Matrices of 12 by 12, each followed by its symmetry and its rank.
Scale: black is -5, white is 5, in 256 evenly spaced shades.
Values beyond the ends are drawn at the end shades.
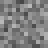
antisymmetric, full rank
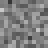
antisymmetric, full rank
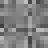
antisymmetric, rank two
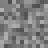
antisymmetric, full rank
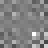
symmetric, rank two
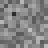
symmetric, full rank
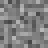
antisymmetric, full rank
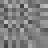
antisymmetric, rank two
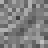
symmetric, full rank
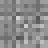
symmetric, rank two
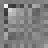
symmetric, rank two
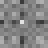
symmetric, rank two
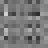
neither, rank two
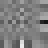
antisymmetric, rank two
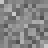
symmetric, full rank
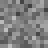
antisymmetric, full rank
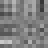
antisymmetric, rank two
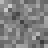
symmetric, full rank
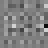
neither, rank two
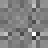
symmetric, rank two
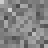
symmetric, full rank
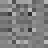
neither, rank two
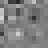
antisymmetric, rank two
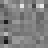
antisymmetric, rank two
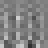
neither, rank two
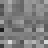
neither, rank two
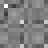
symmetric, rank two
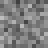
antisymmetric, full rank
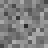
symmetric, full rank
